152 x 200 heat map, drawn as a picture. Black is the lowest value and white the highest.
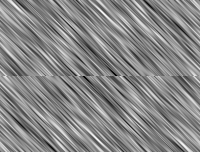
The grain runs diagonally down to the right. There is no overall slope. No single row or column stands out from its neighbours. A half turn leaves it unchanged. The values follow a bell shape.
